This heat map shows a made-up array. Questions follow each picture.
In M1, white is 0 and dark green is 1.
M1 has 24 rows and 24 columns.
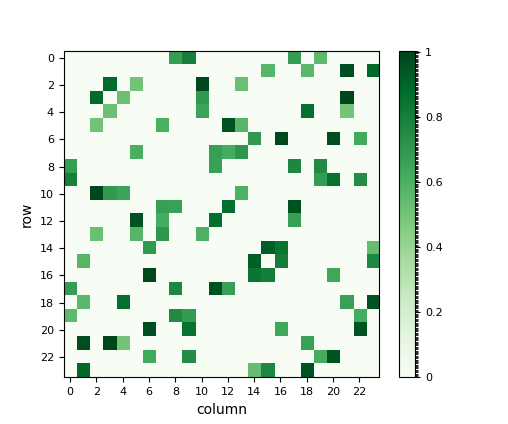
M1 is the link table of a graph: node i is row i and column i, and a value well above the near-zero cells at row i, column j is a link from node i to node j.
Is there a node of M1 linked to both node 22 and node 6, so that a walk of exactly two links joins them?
yes
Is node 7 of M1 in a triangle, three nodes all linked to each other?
yes
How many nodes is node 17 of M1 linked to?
4
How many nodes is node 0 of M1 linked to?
4
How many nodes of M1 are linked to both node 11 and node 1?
0
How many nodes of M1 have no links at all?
0
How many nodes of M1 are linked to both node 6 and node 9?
2
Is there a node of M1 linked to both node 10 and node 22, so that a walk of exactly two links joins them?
no
